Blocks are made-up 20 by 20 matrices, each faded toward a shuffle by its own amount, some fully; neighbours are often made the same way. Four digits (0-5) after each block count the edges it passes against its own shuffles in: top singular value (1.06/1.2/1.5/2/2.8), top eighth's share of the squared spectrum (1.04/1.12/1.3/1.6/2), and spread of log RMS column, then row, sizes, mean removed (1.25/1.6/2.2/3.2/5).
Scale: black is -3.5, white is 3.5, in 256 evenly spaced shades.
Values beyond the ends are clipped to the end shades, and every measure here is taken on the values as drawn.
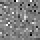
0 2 0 0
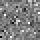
0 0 0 0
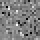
0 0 0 0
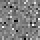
0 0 0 0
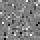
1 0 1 0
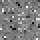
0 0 0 0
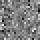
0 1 2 0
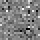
1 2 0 0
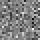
1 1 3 0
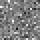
0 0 0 0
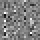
2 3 3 0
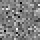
1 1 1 0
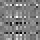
4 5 2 2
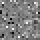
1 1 0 0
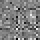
3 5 2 2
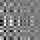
4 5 3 3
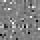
1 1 0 0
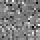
2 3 0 0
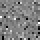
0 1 0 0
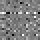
3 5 0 1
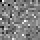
1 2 0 0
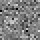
2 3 0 0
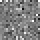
2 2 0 1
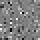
2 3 1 0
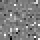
1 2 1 0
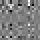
3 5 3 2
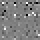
3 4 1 1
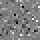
0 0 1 0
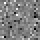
1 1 0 0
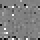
3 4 1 2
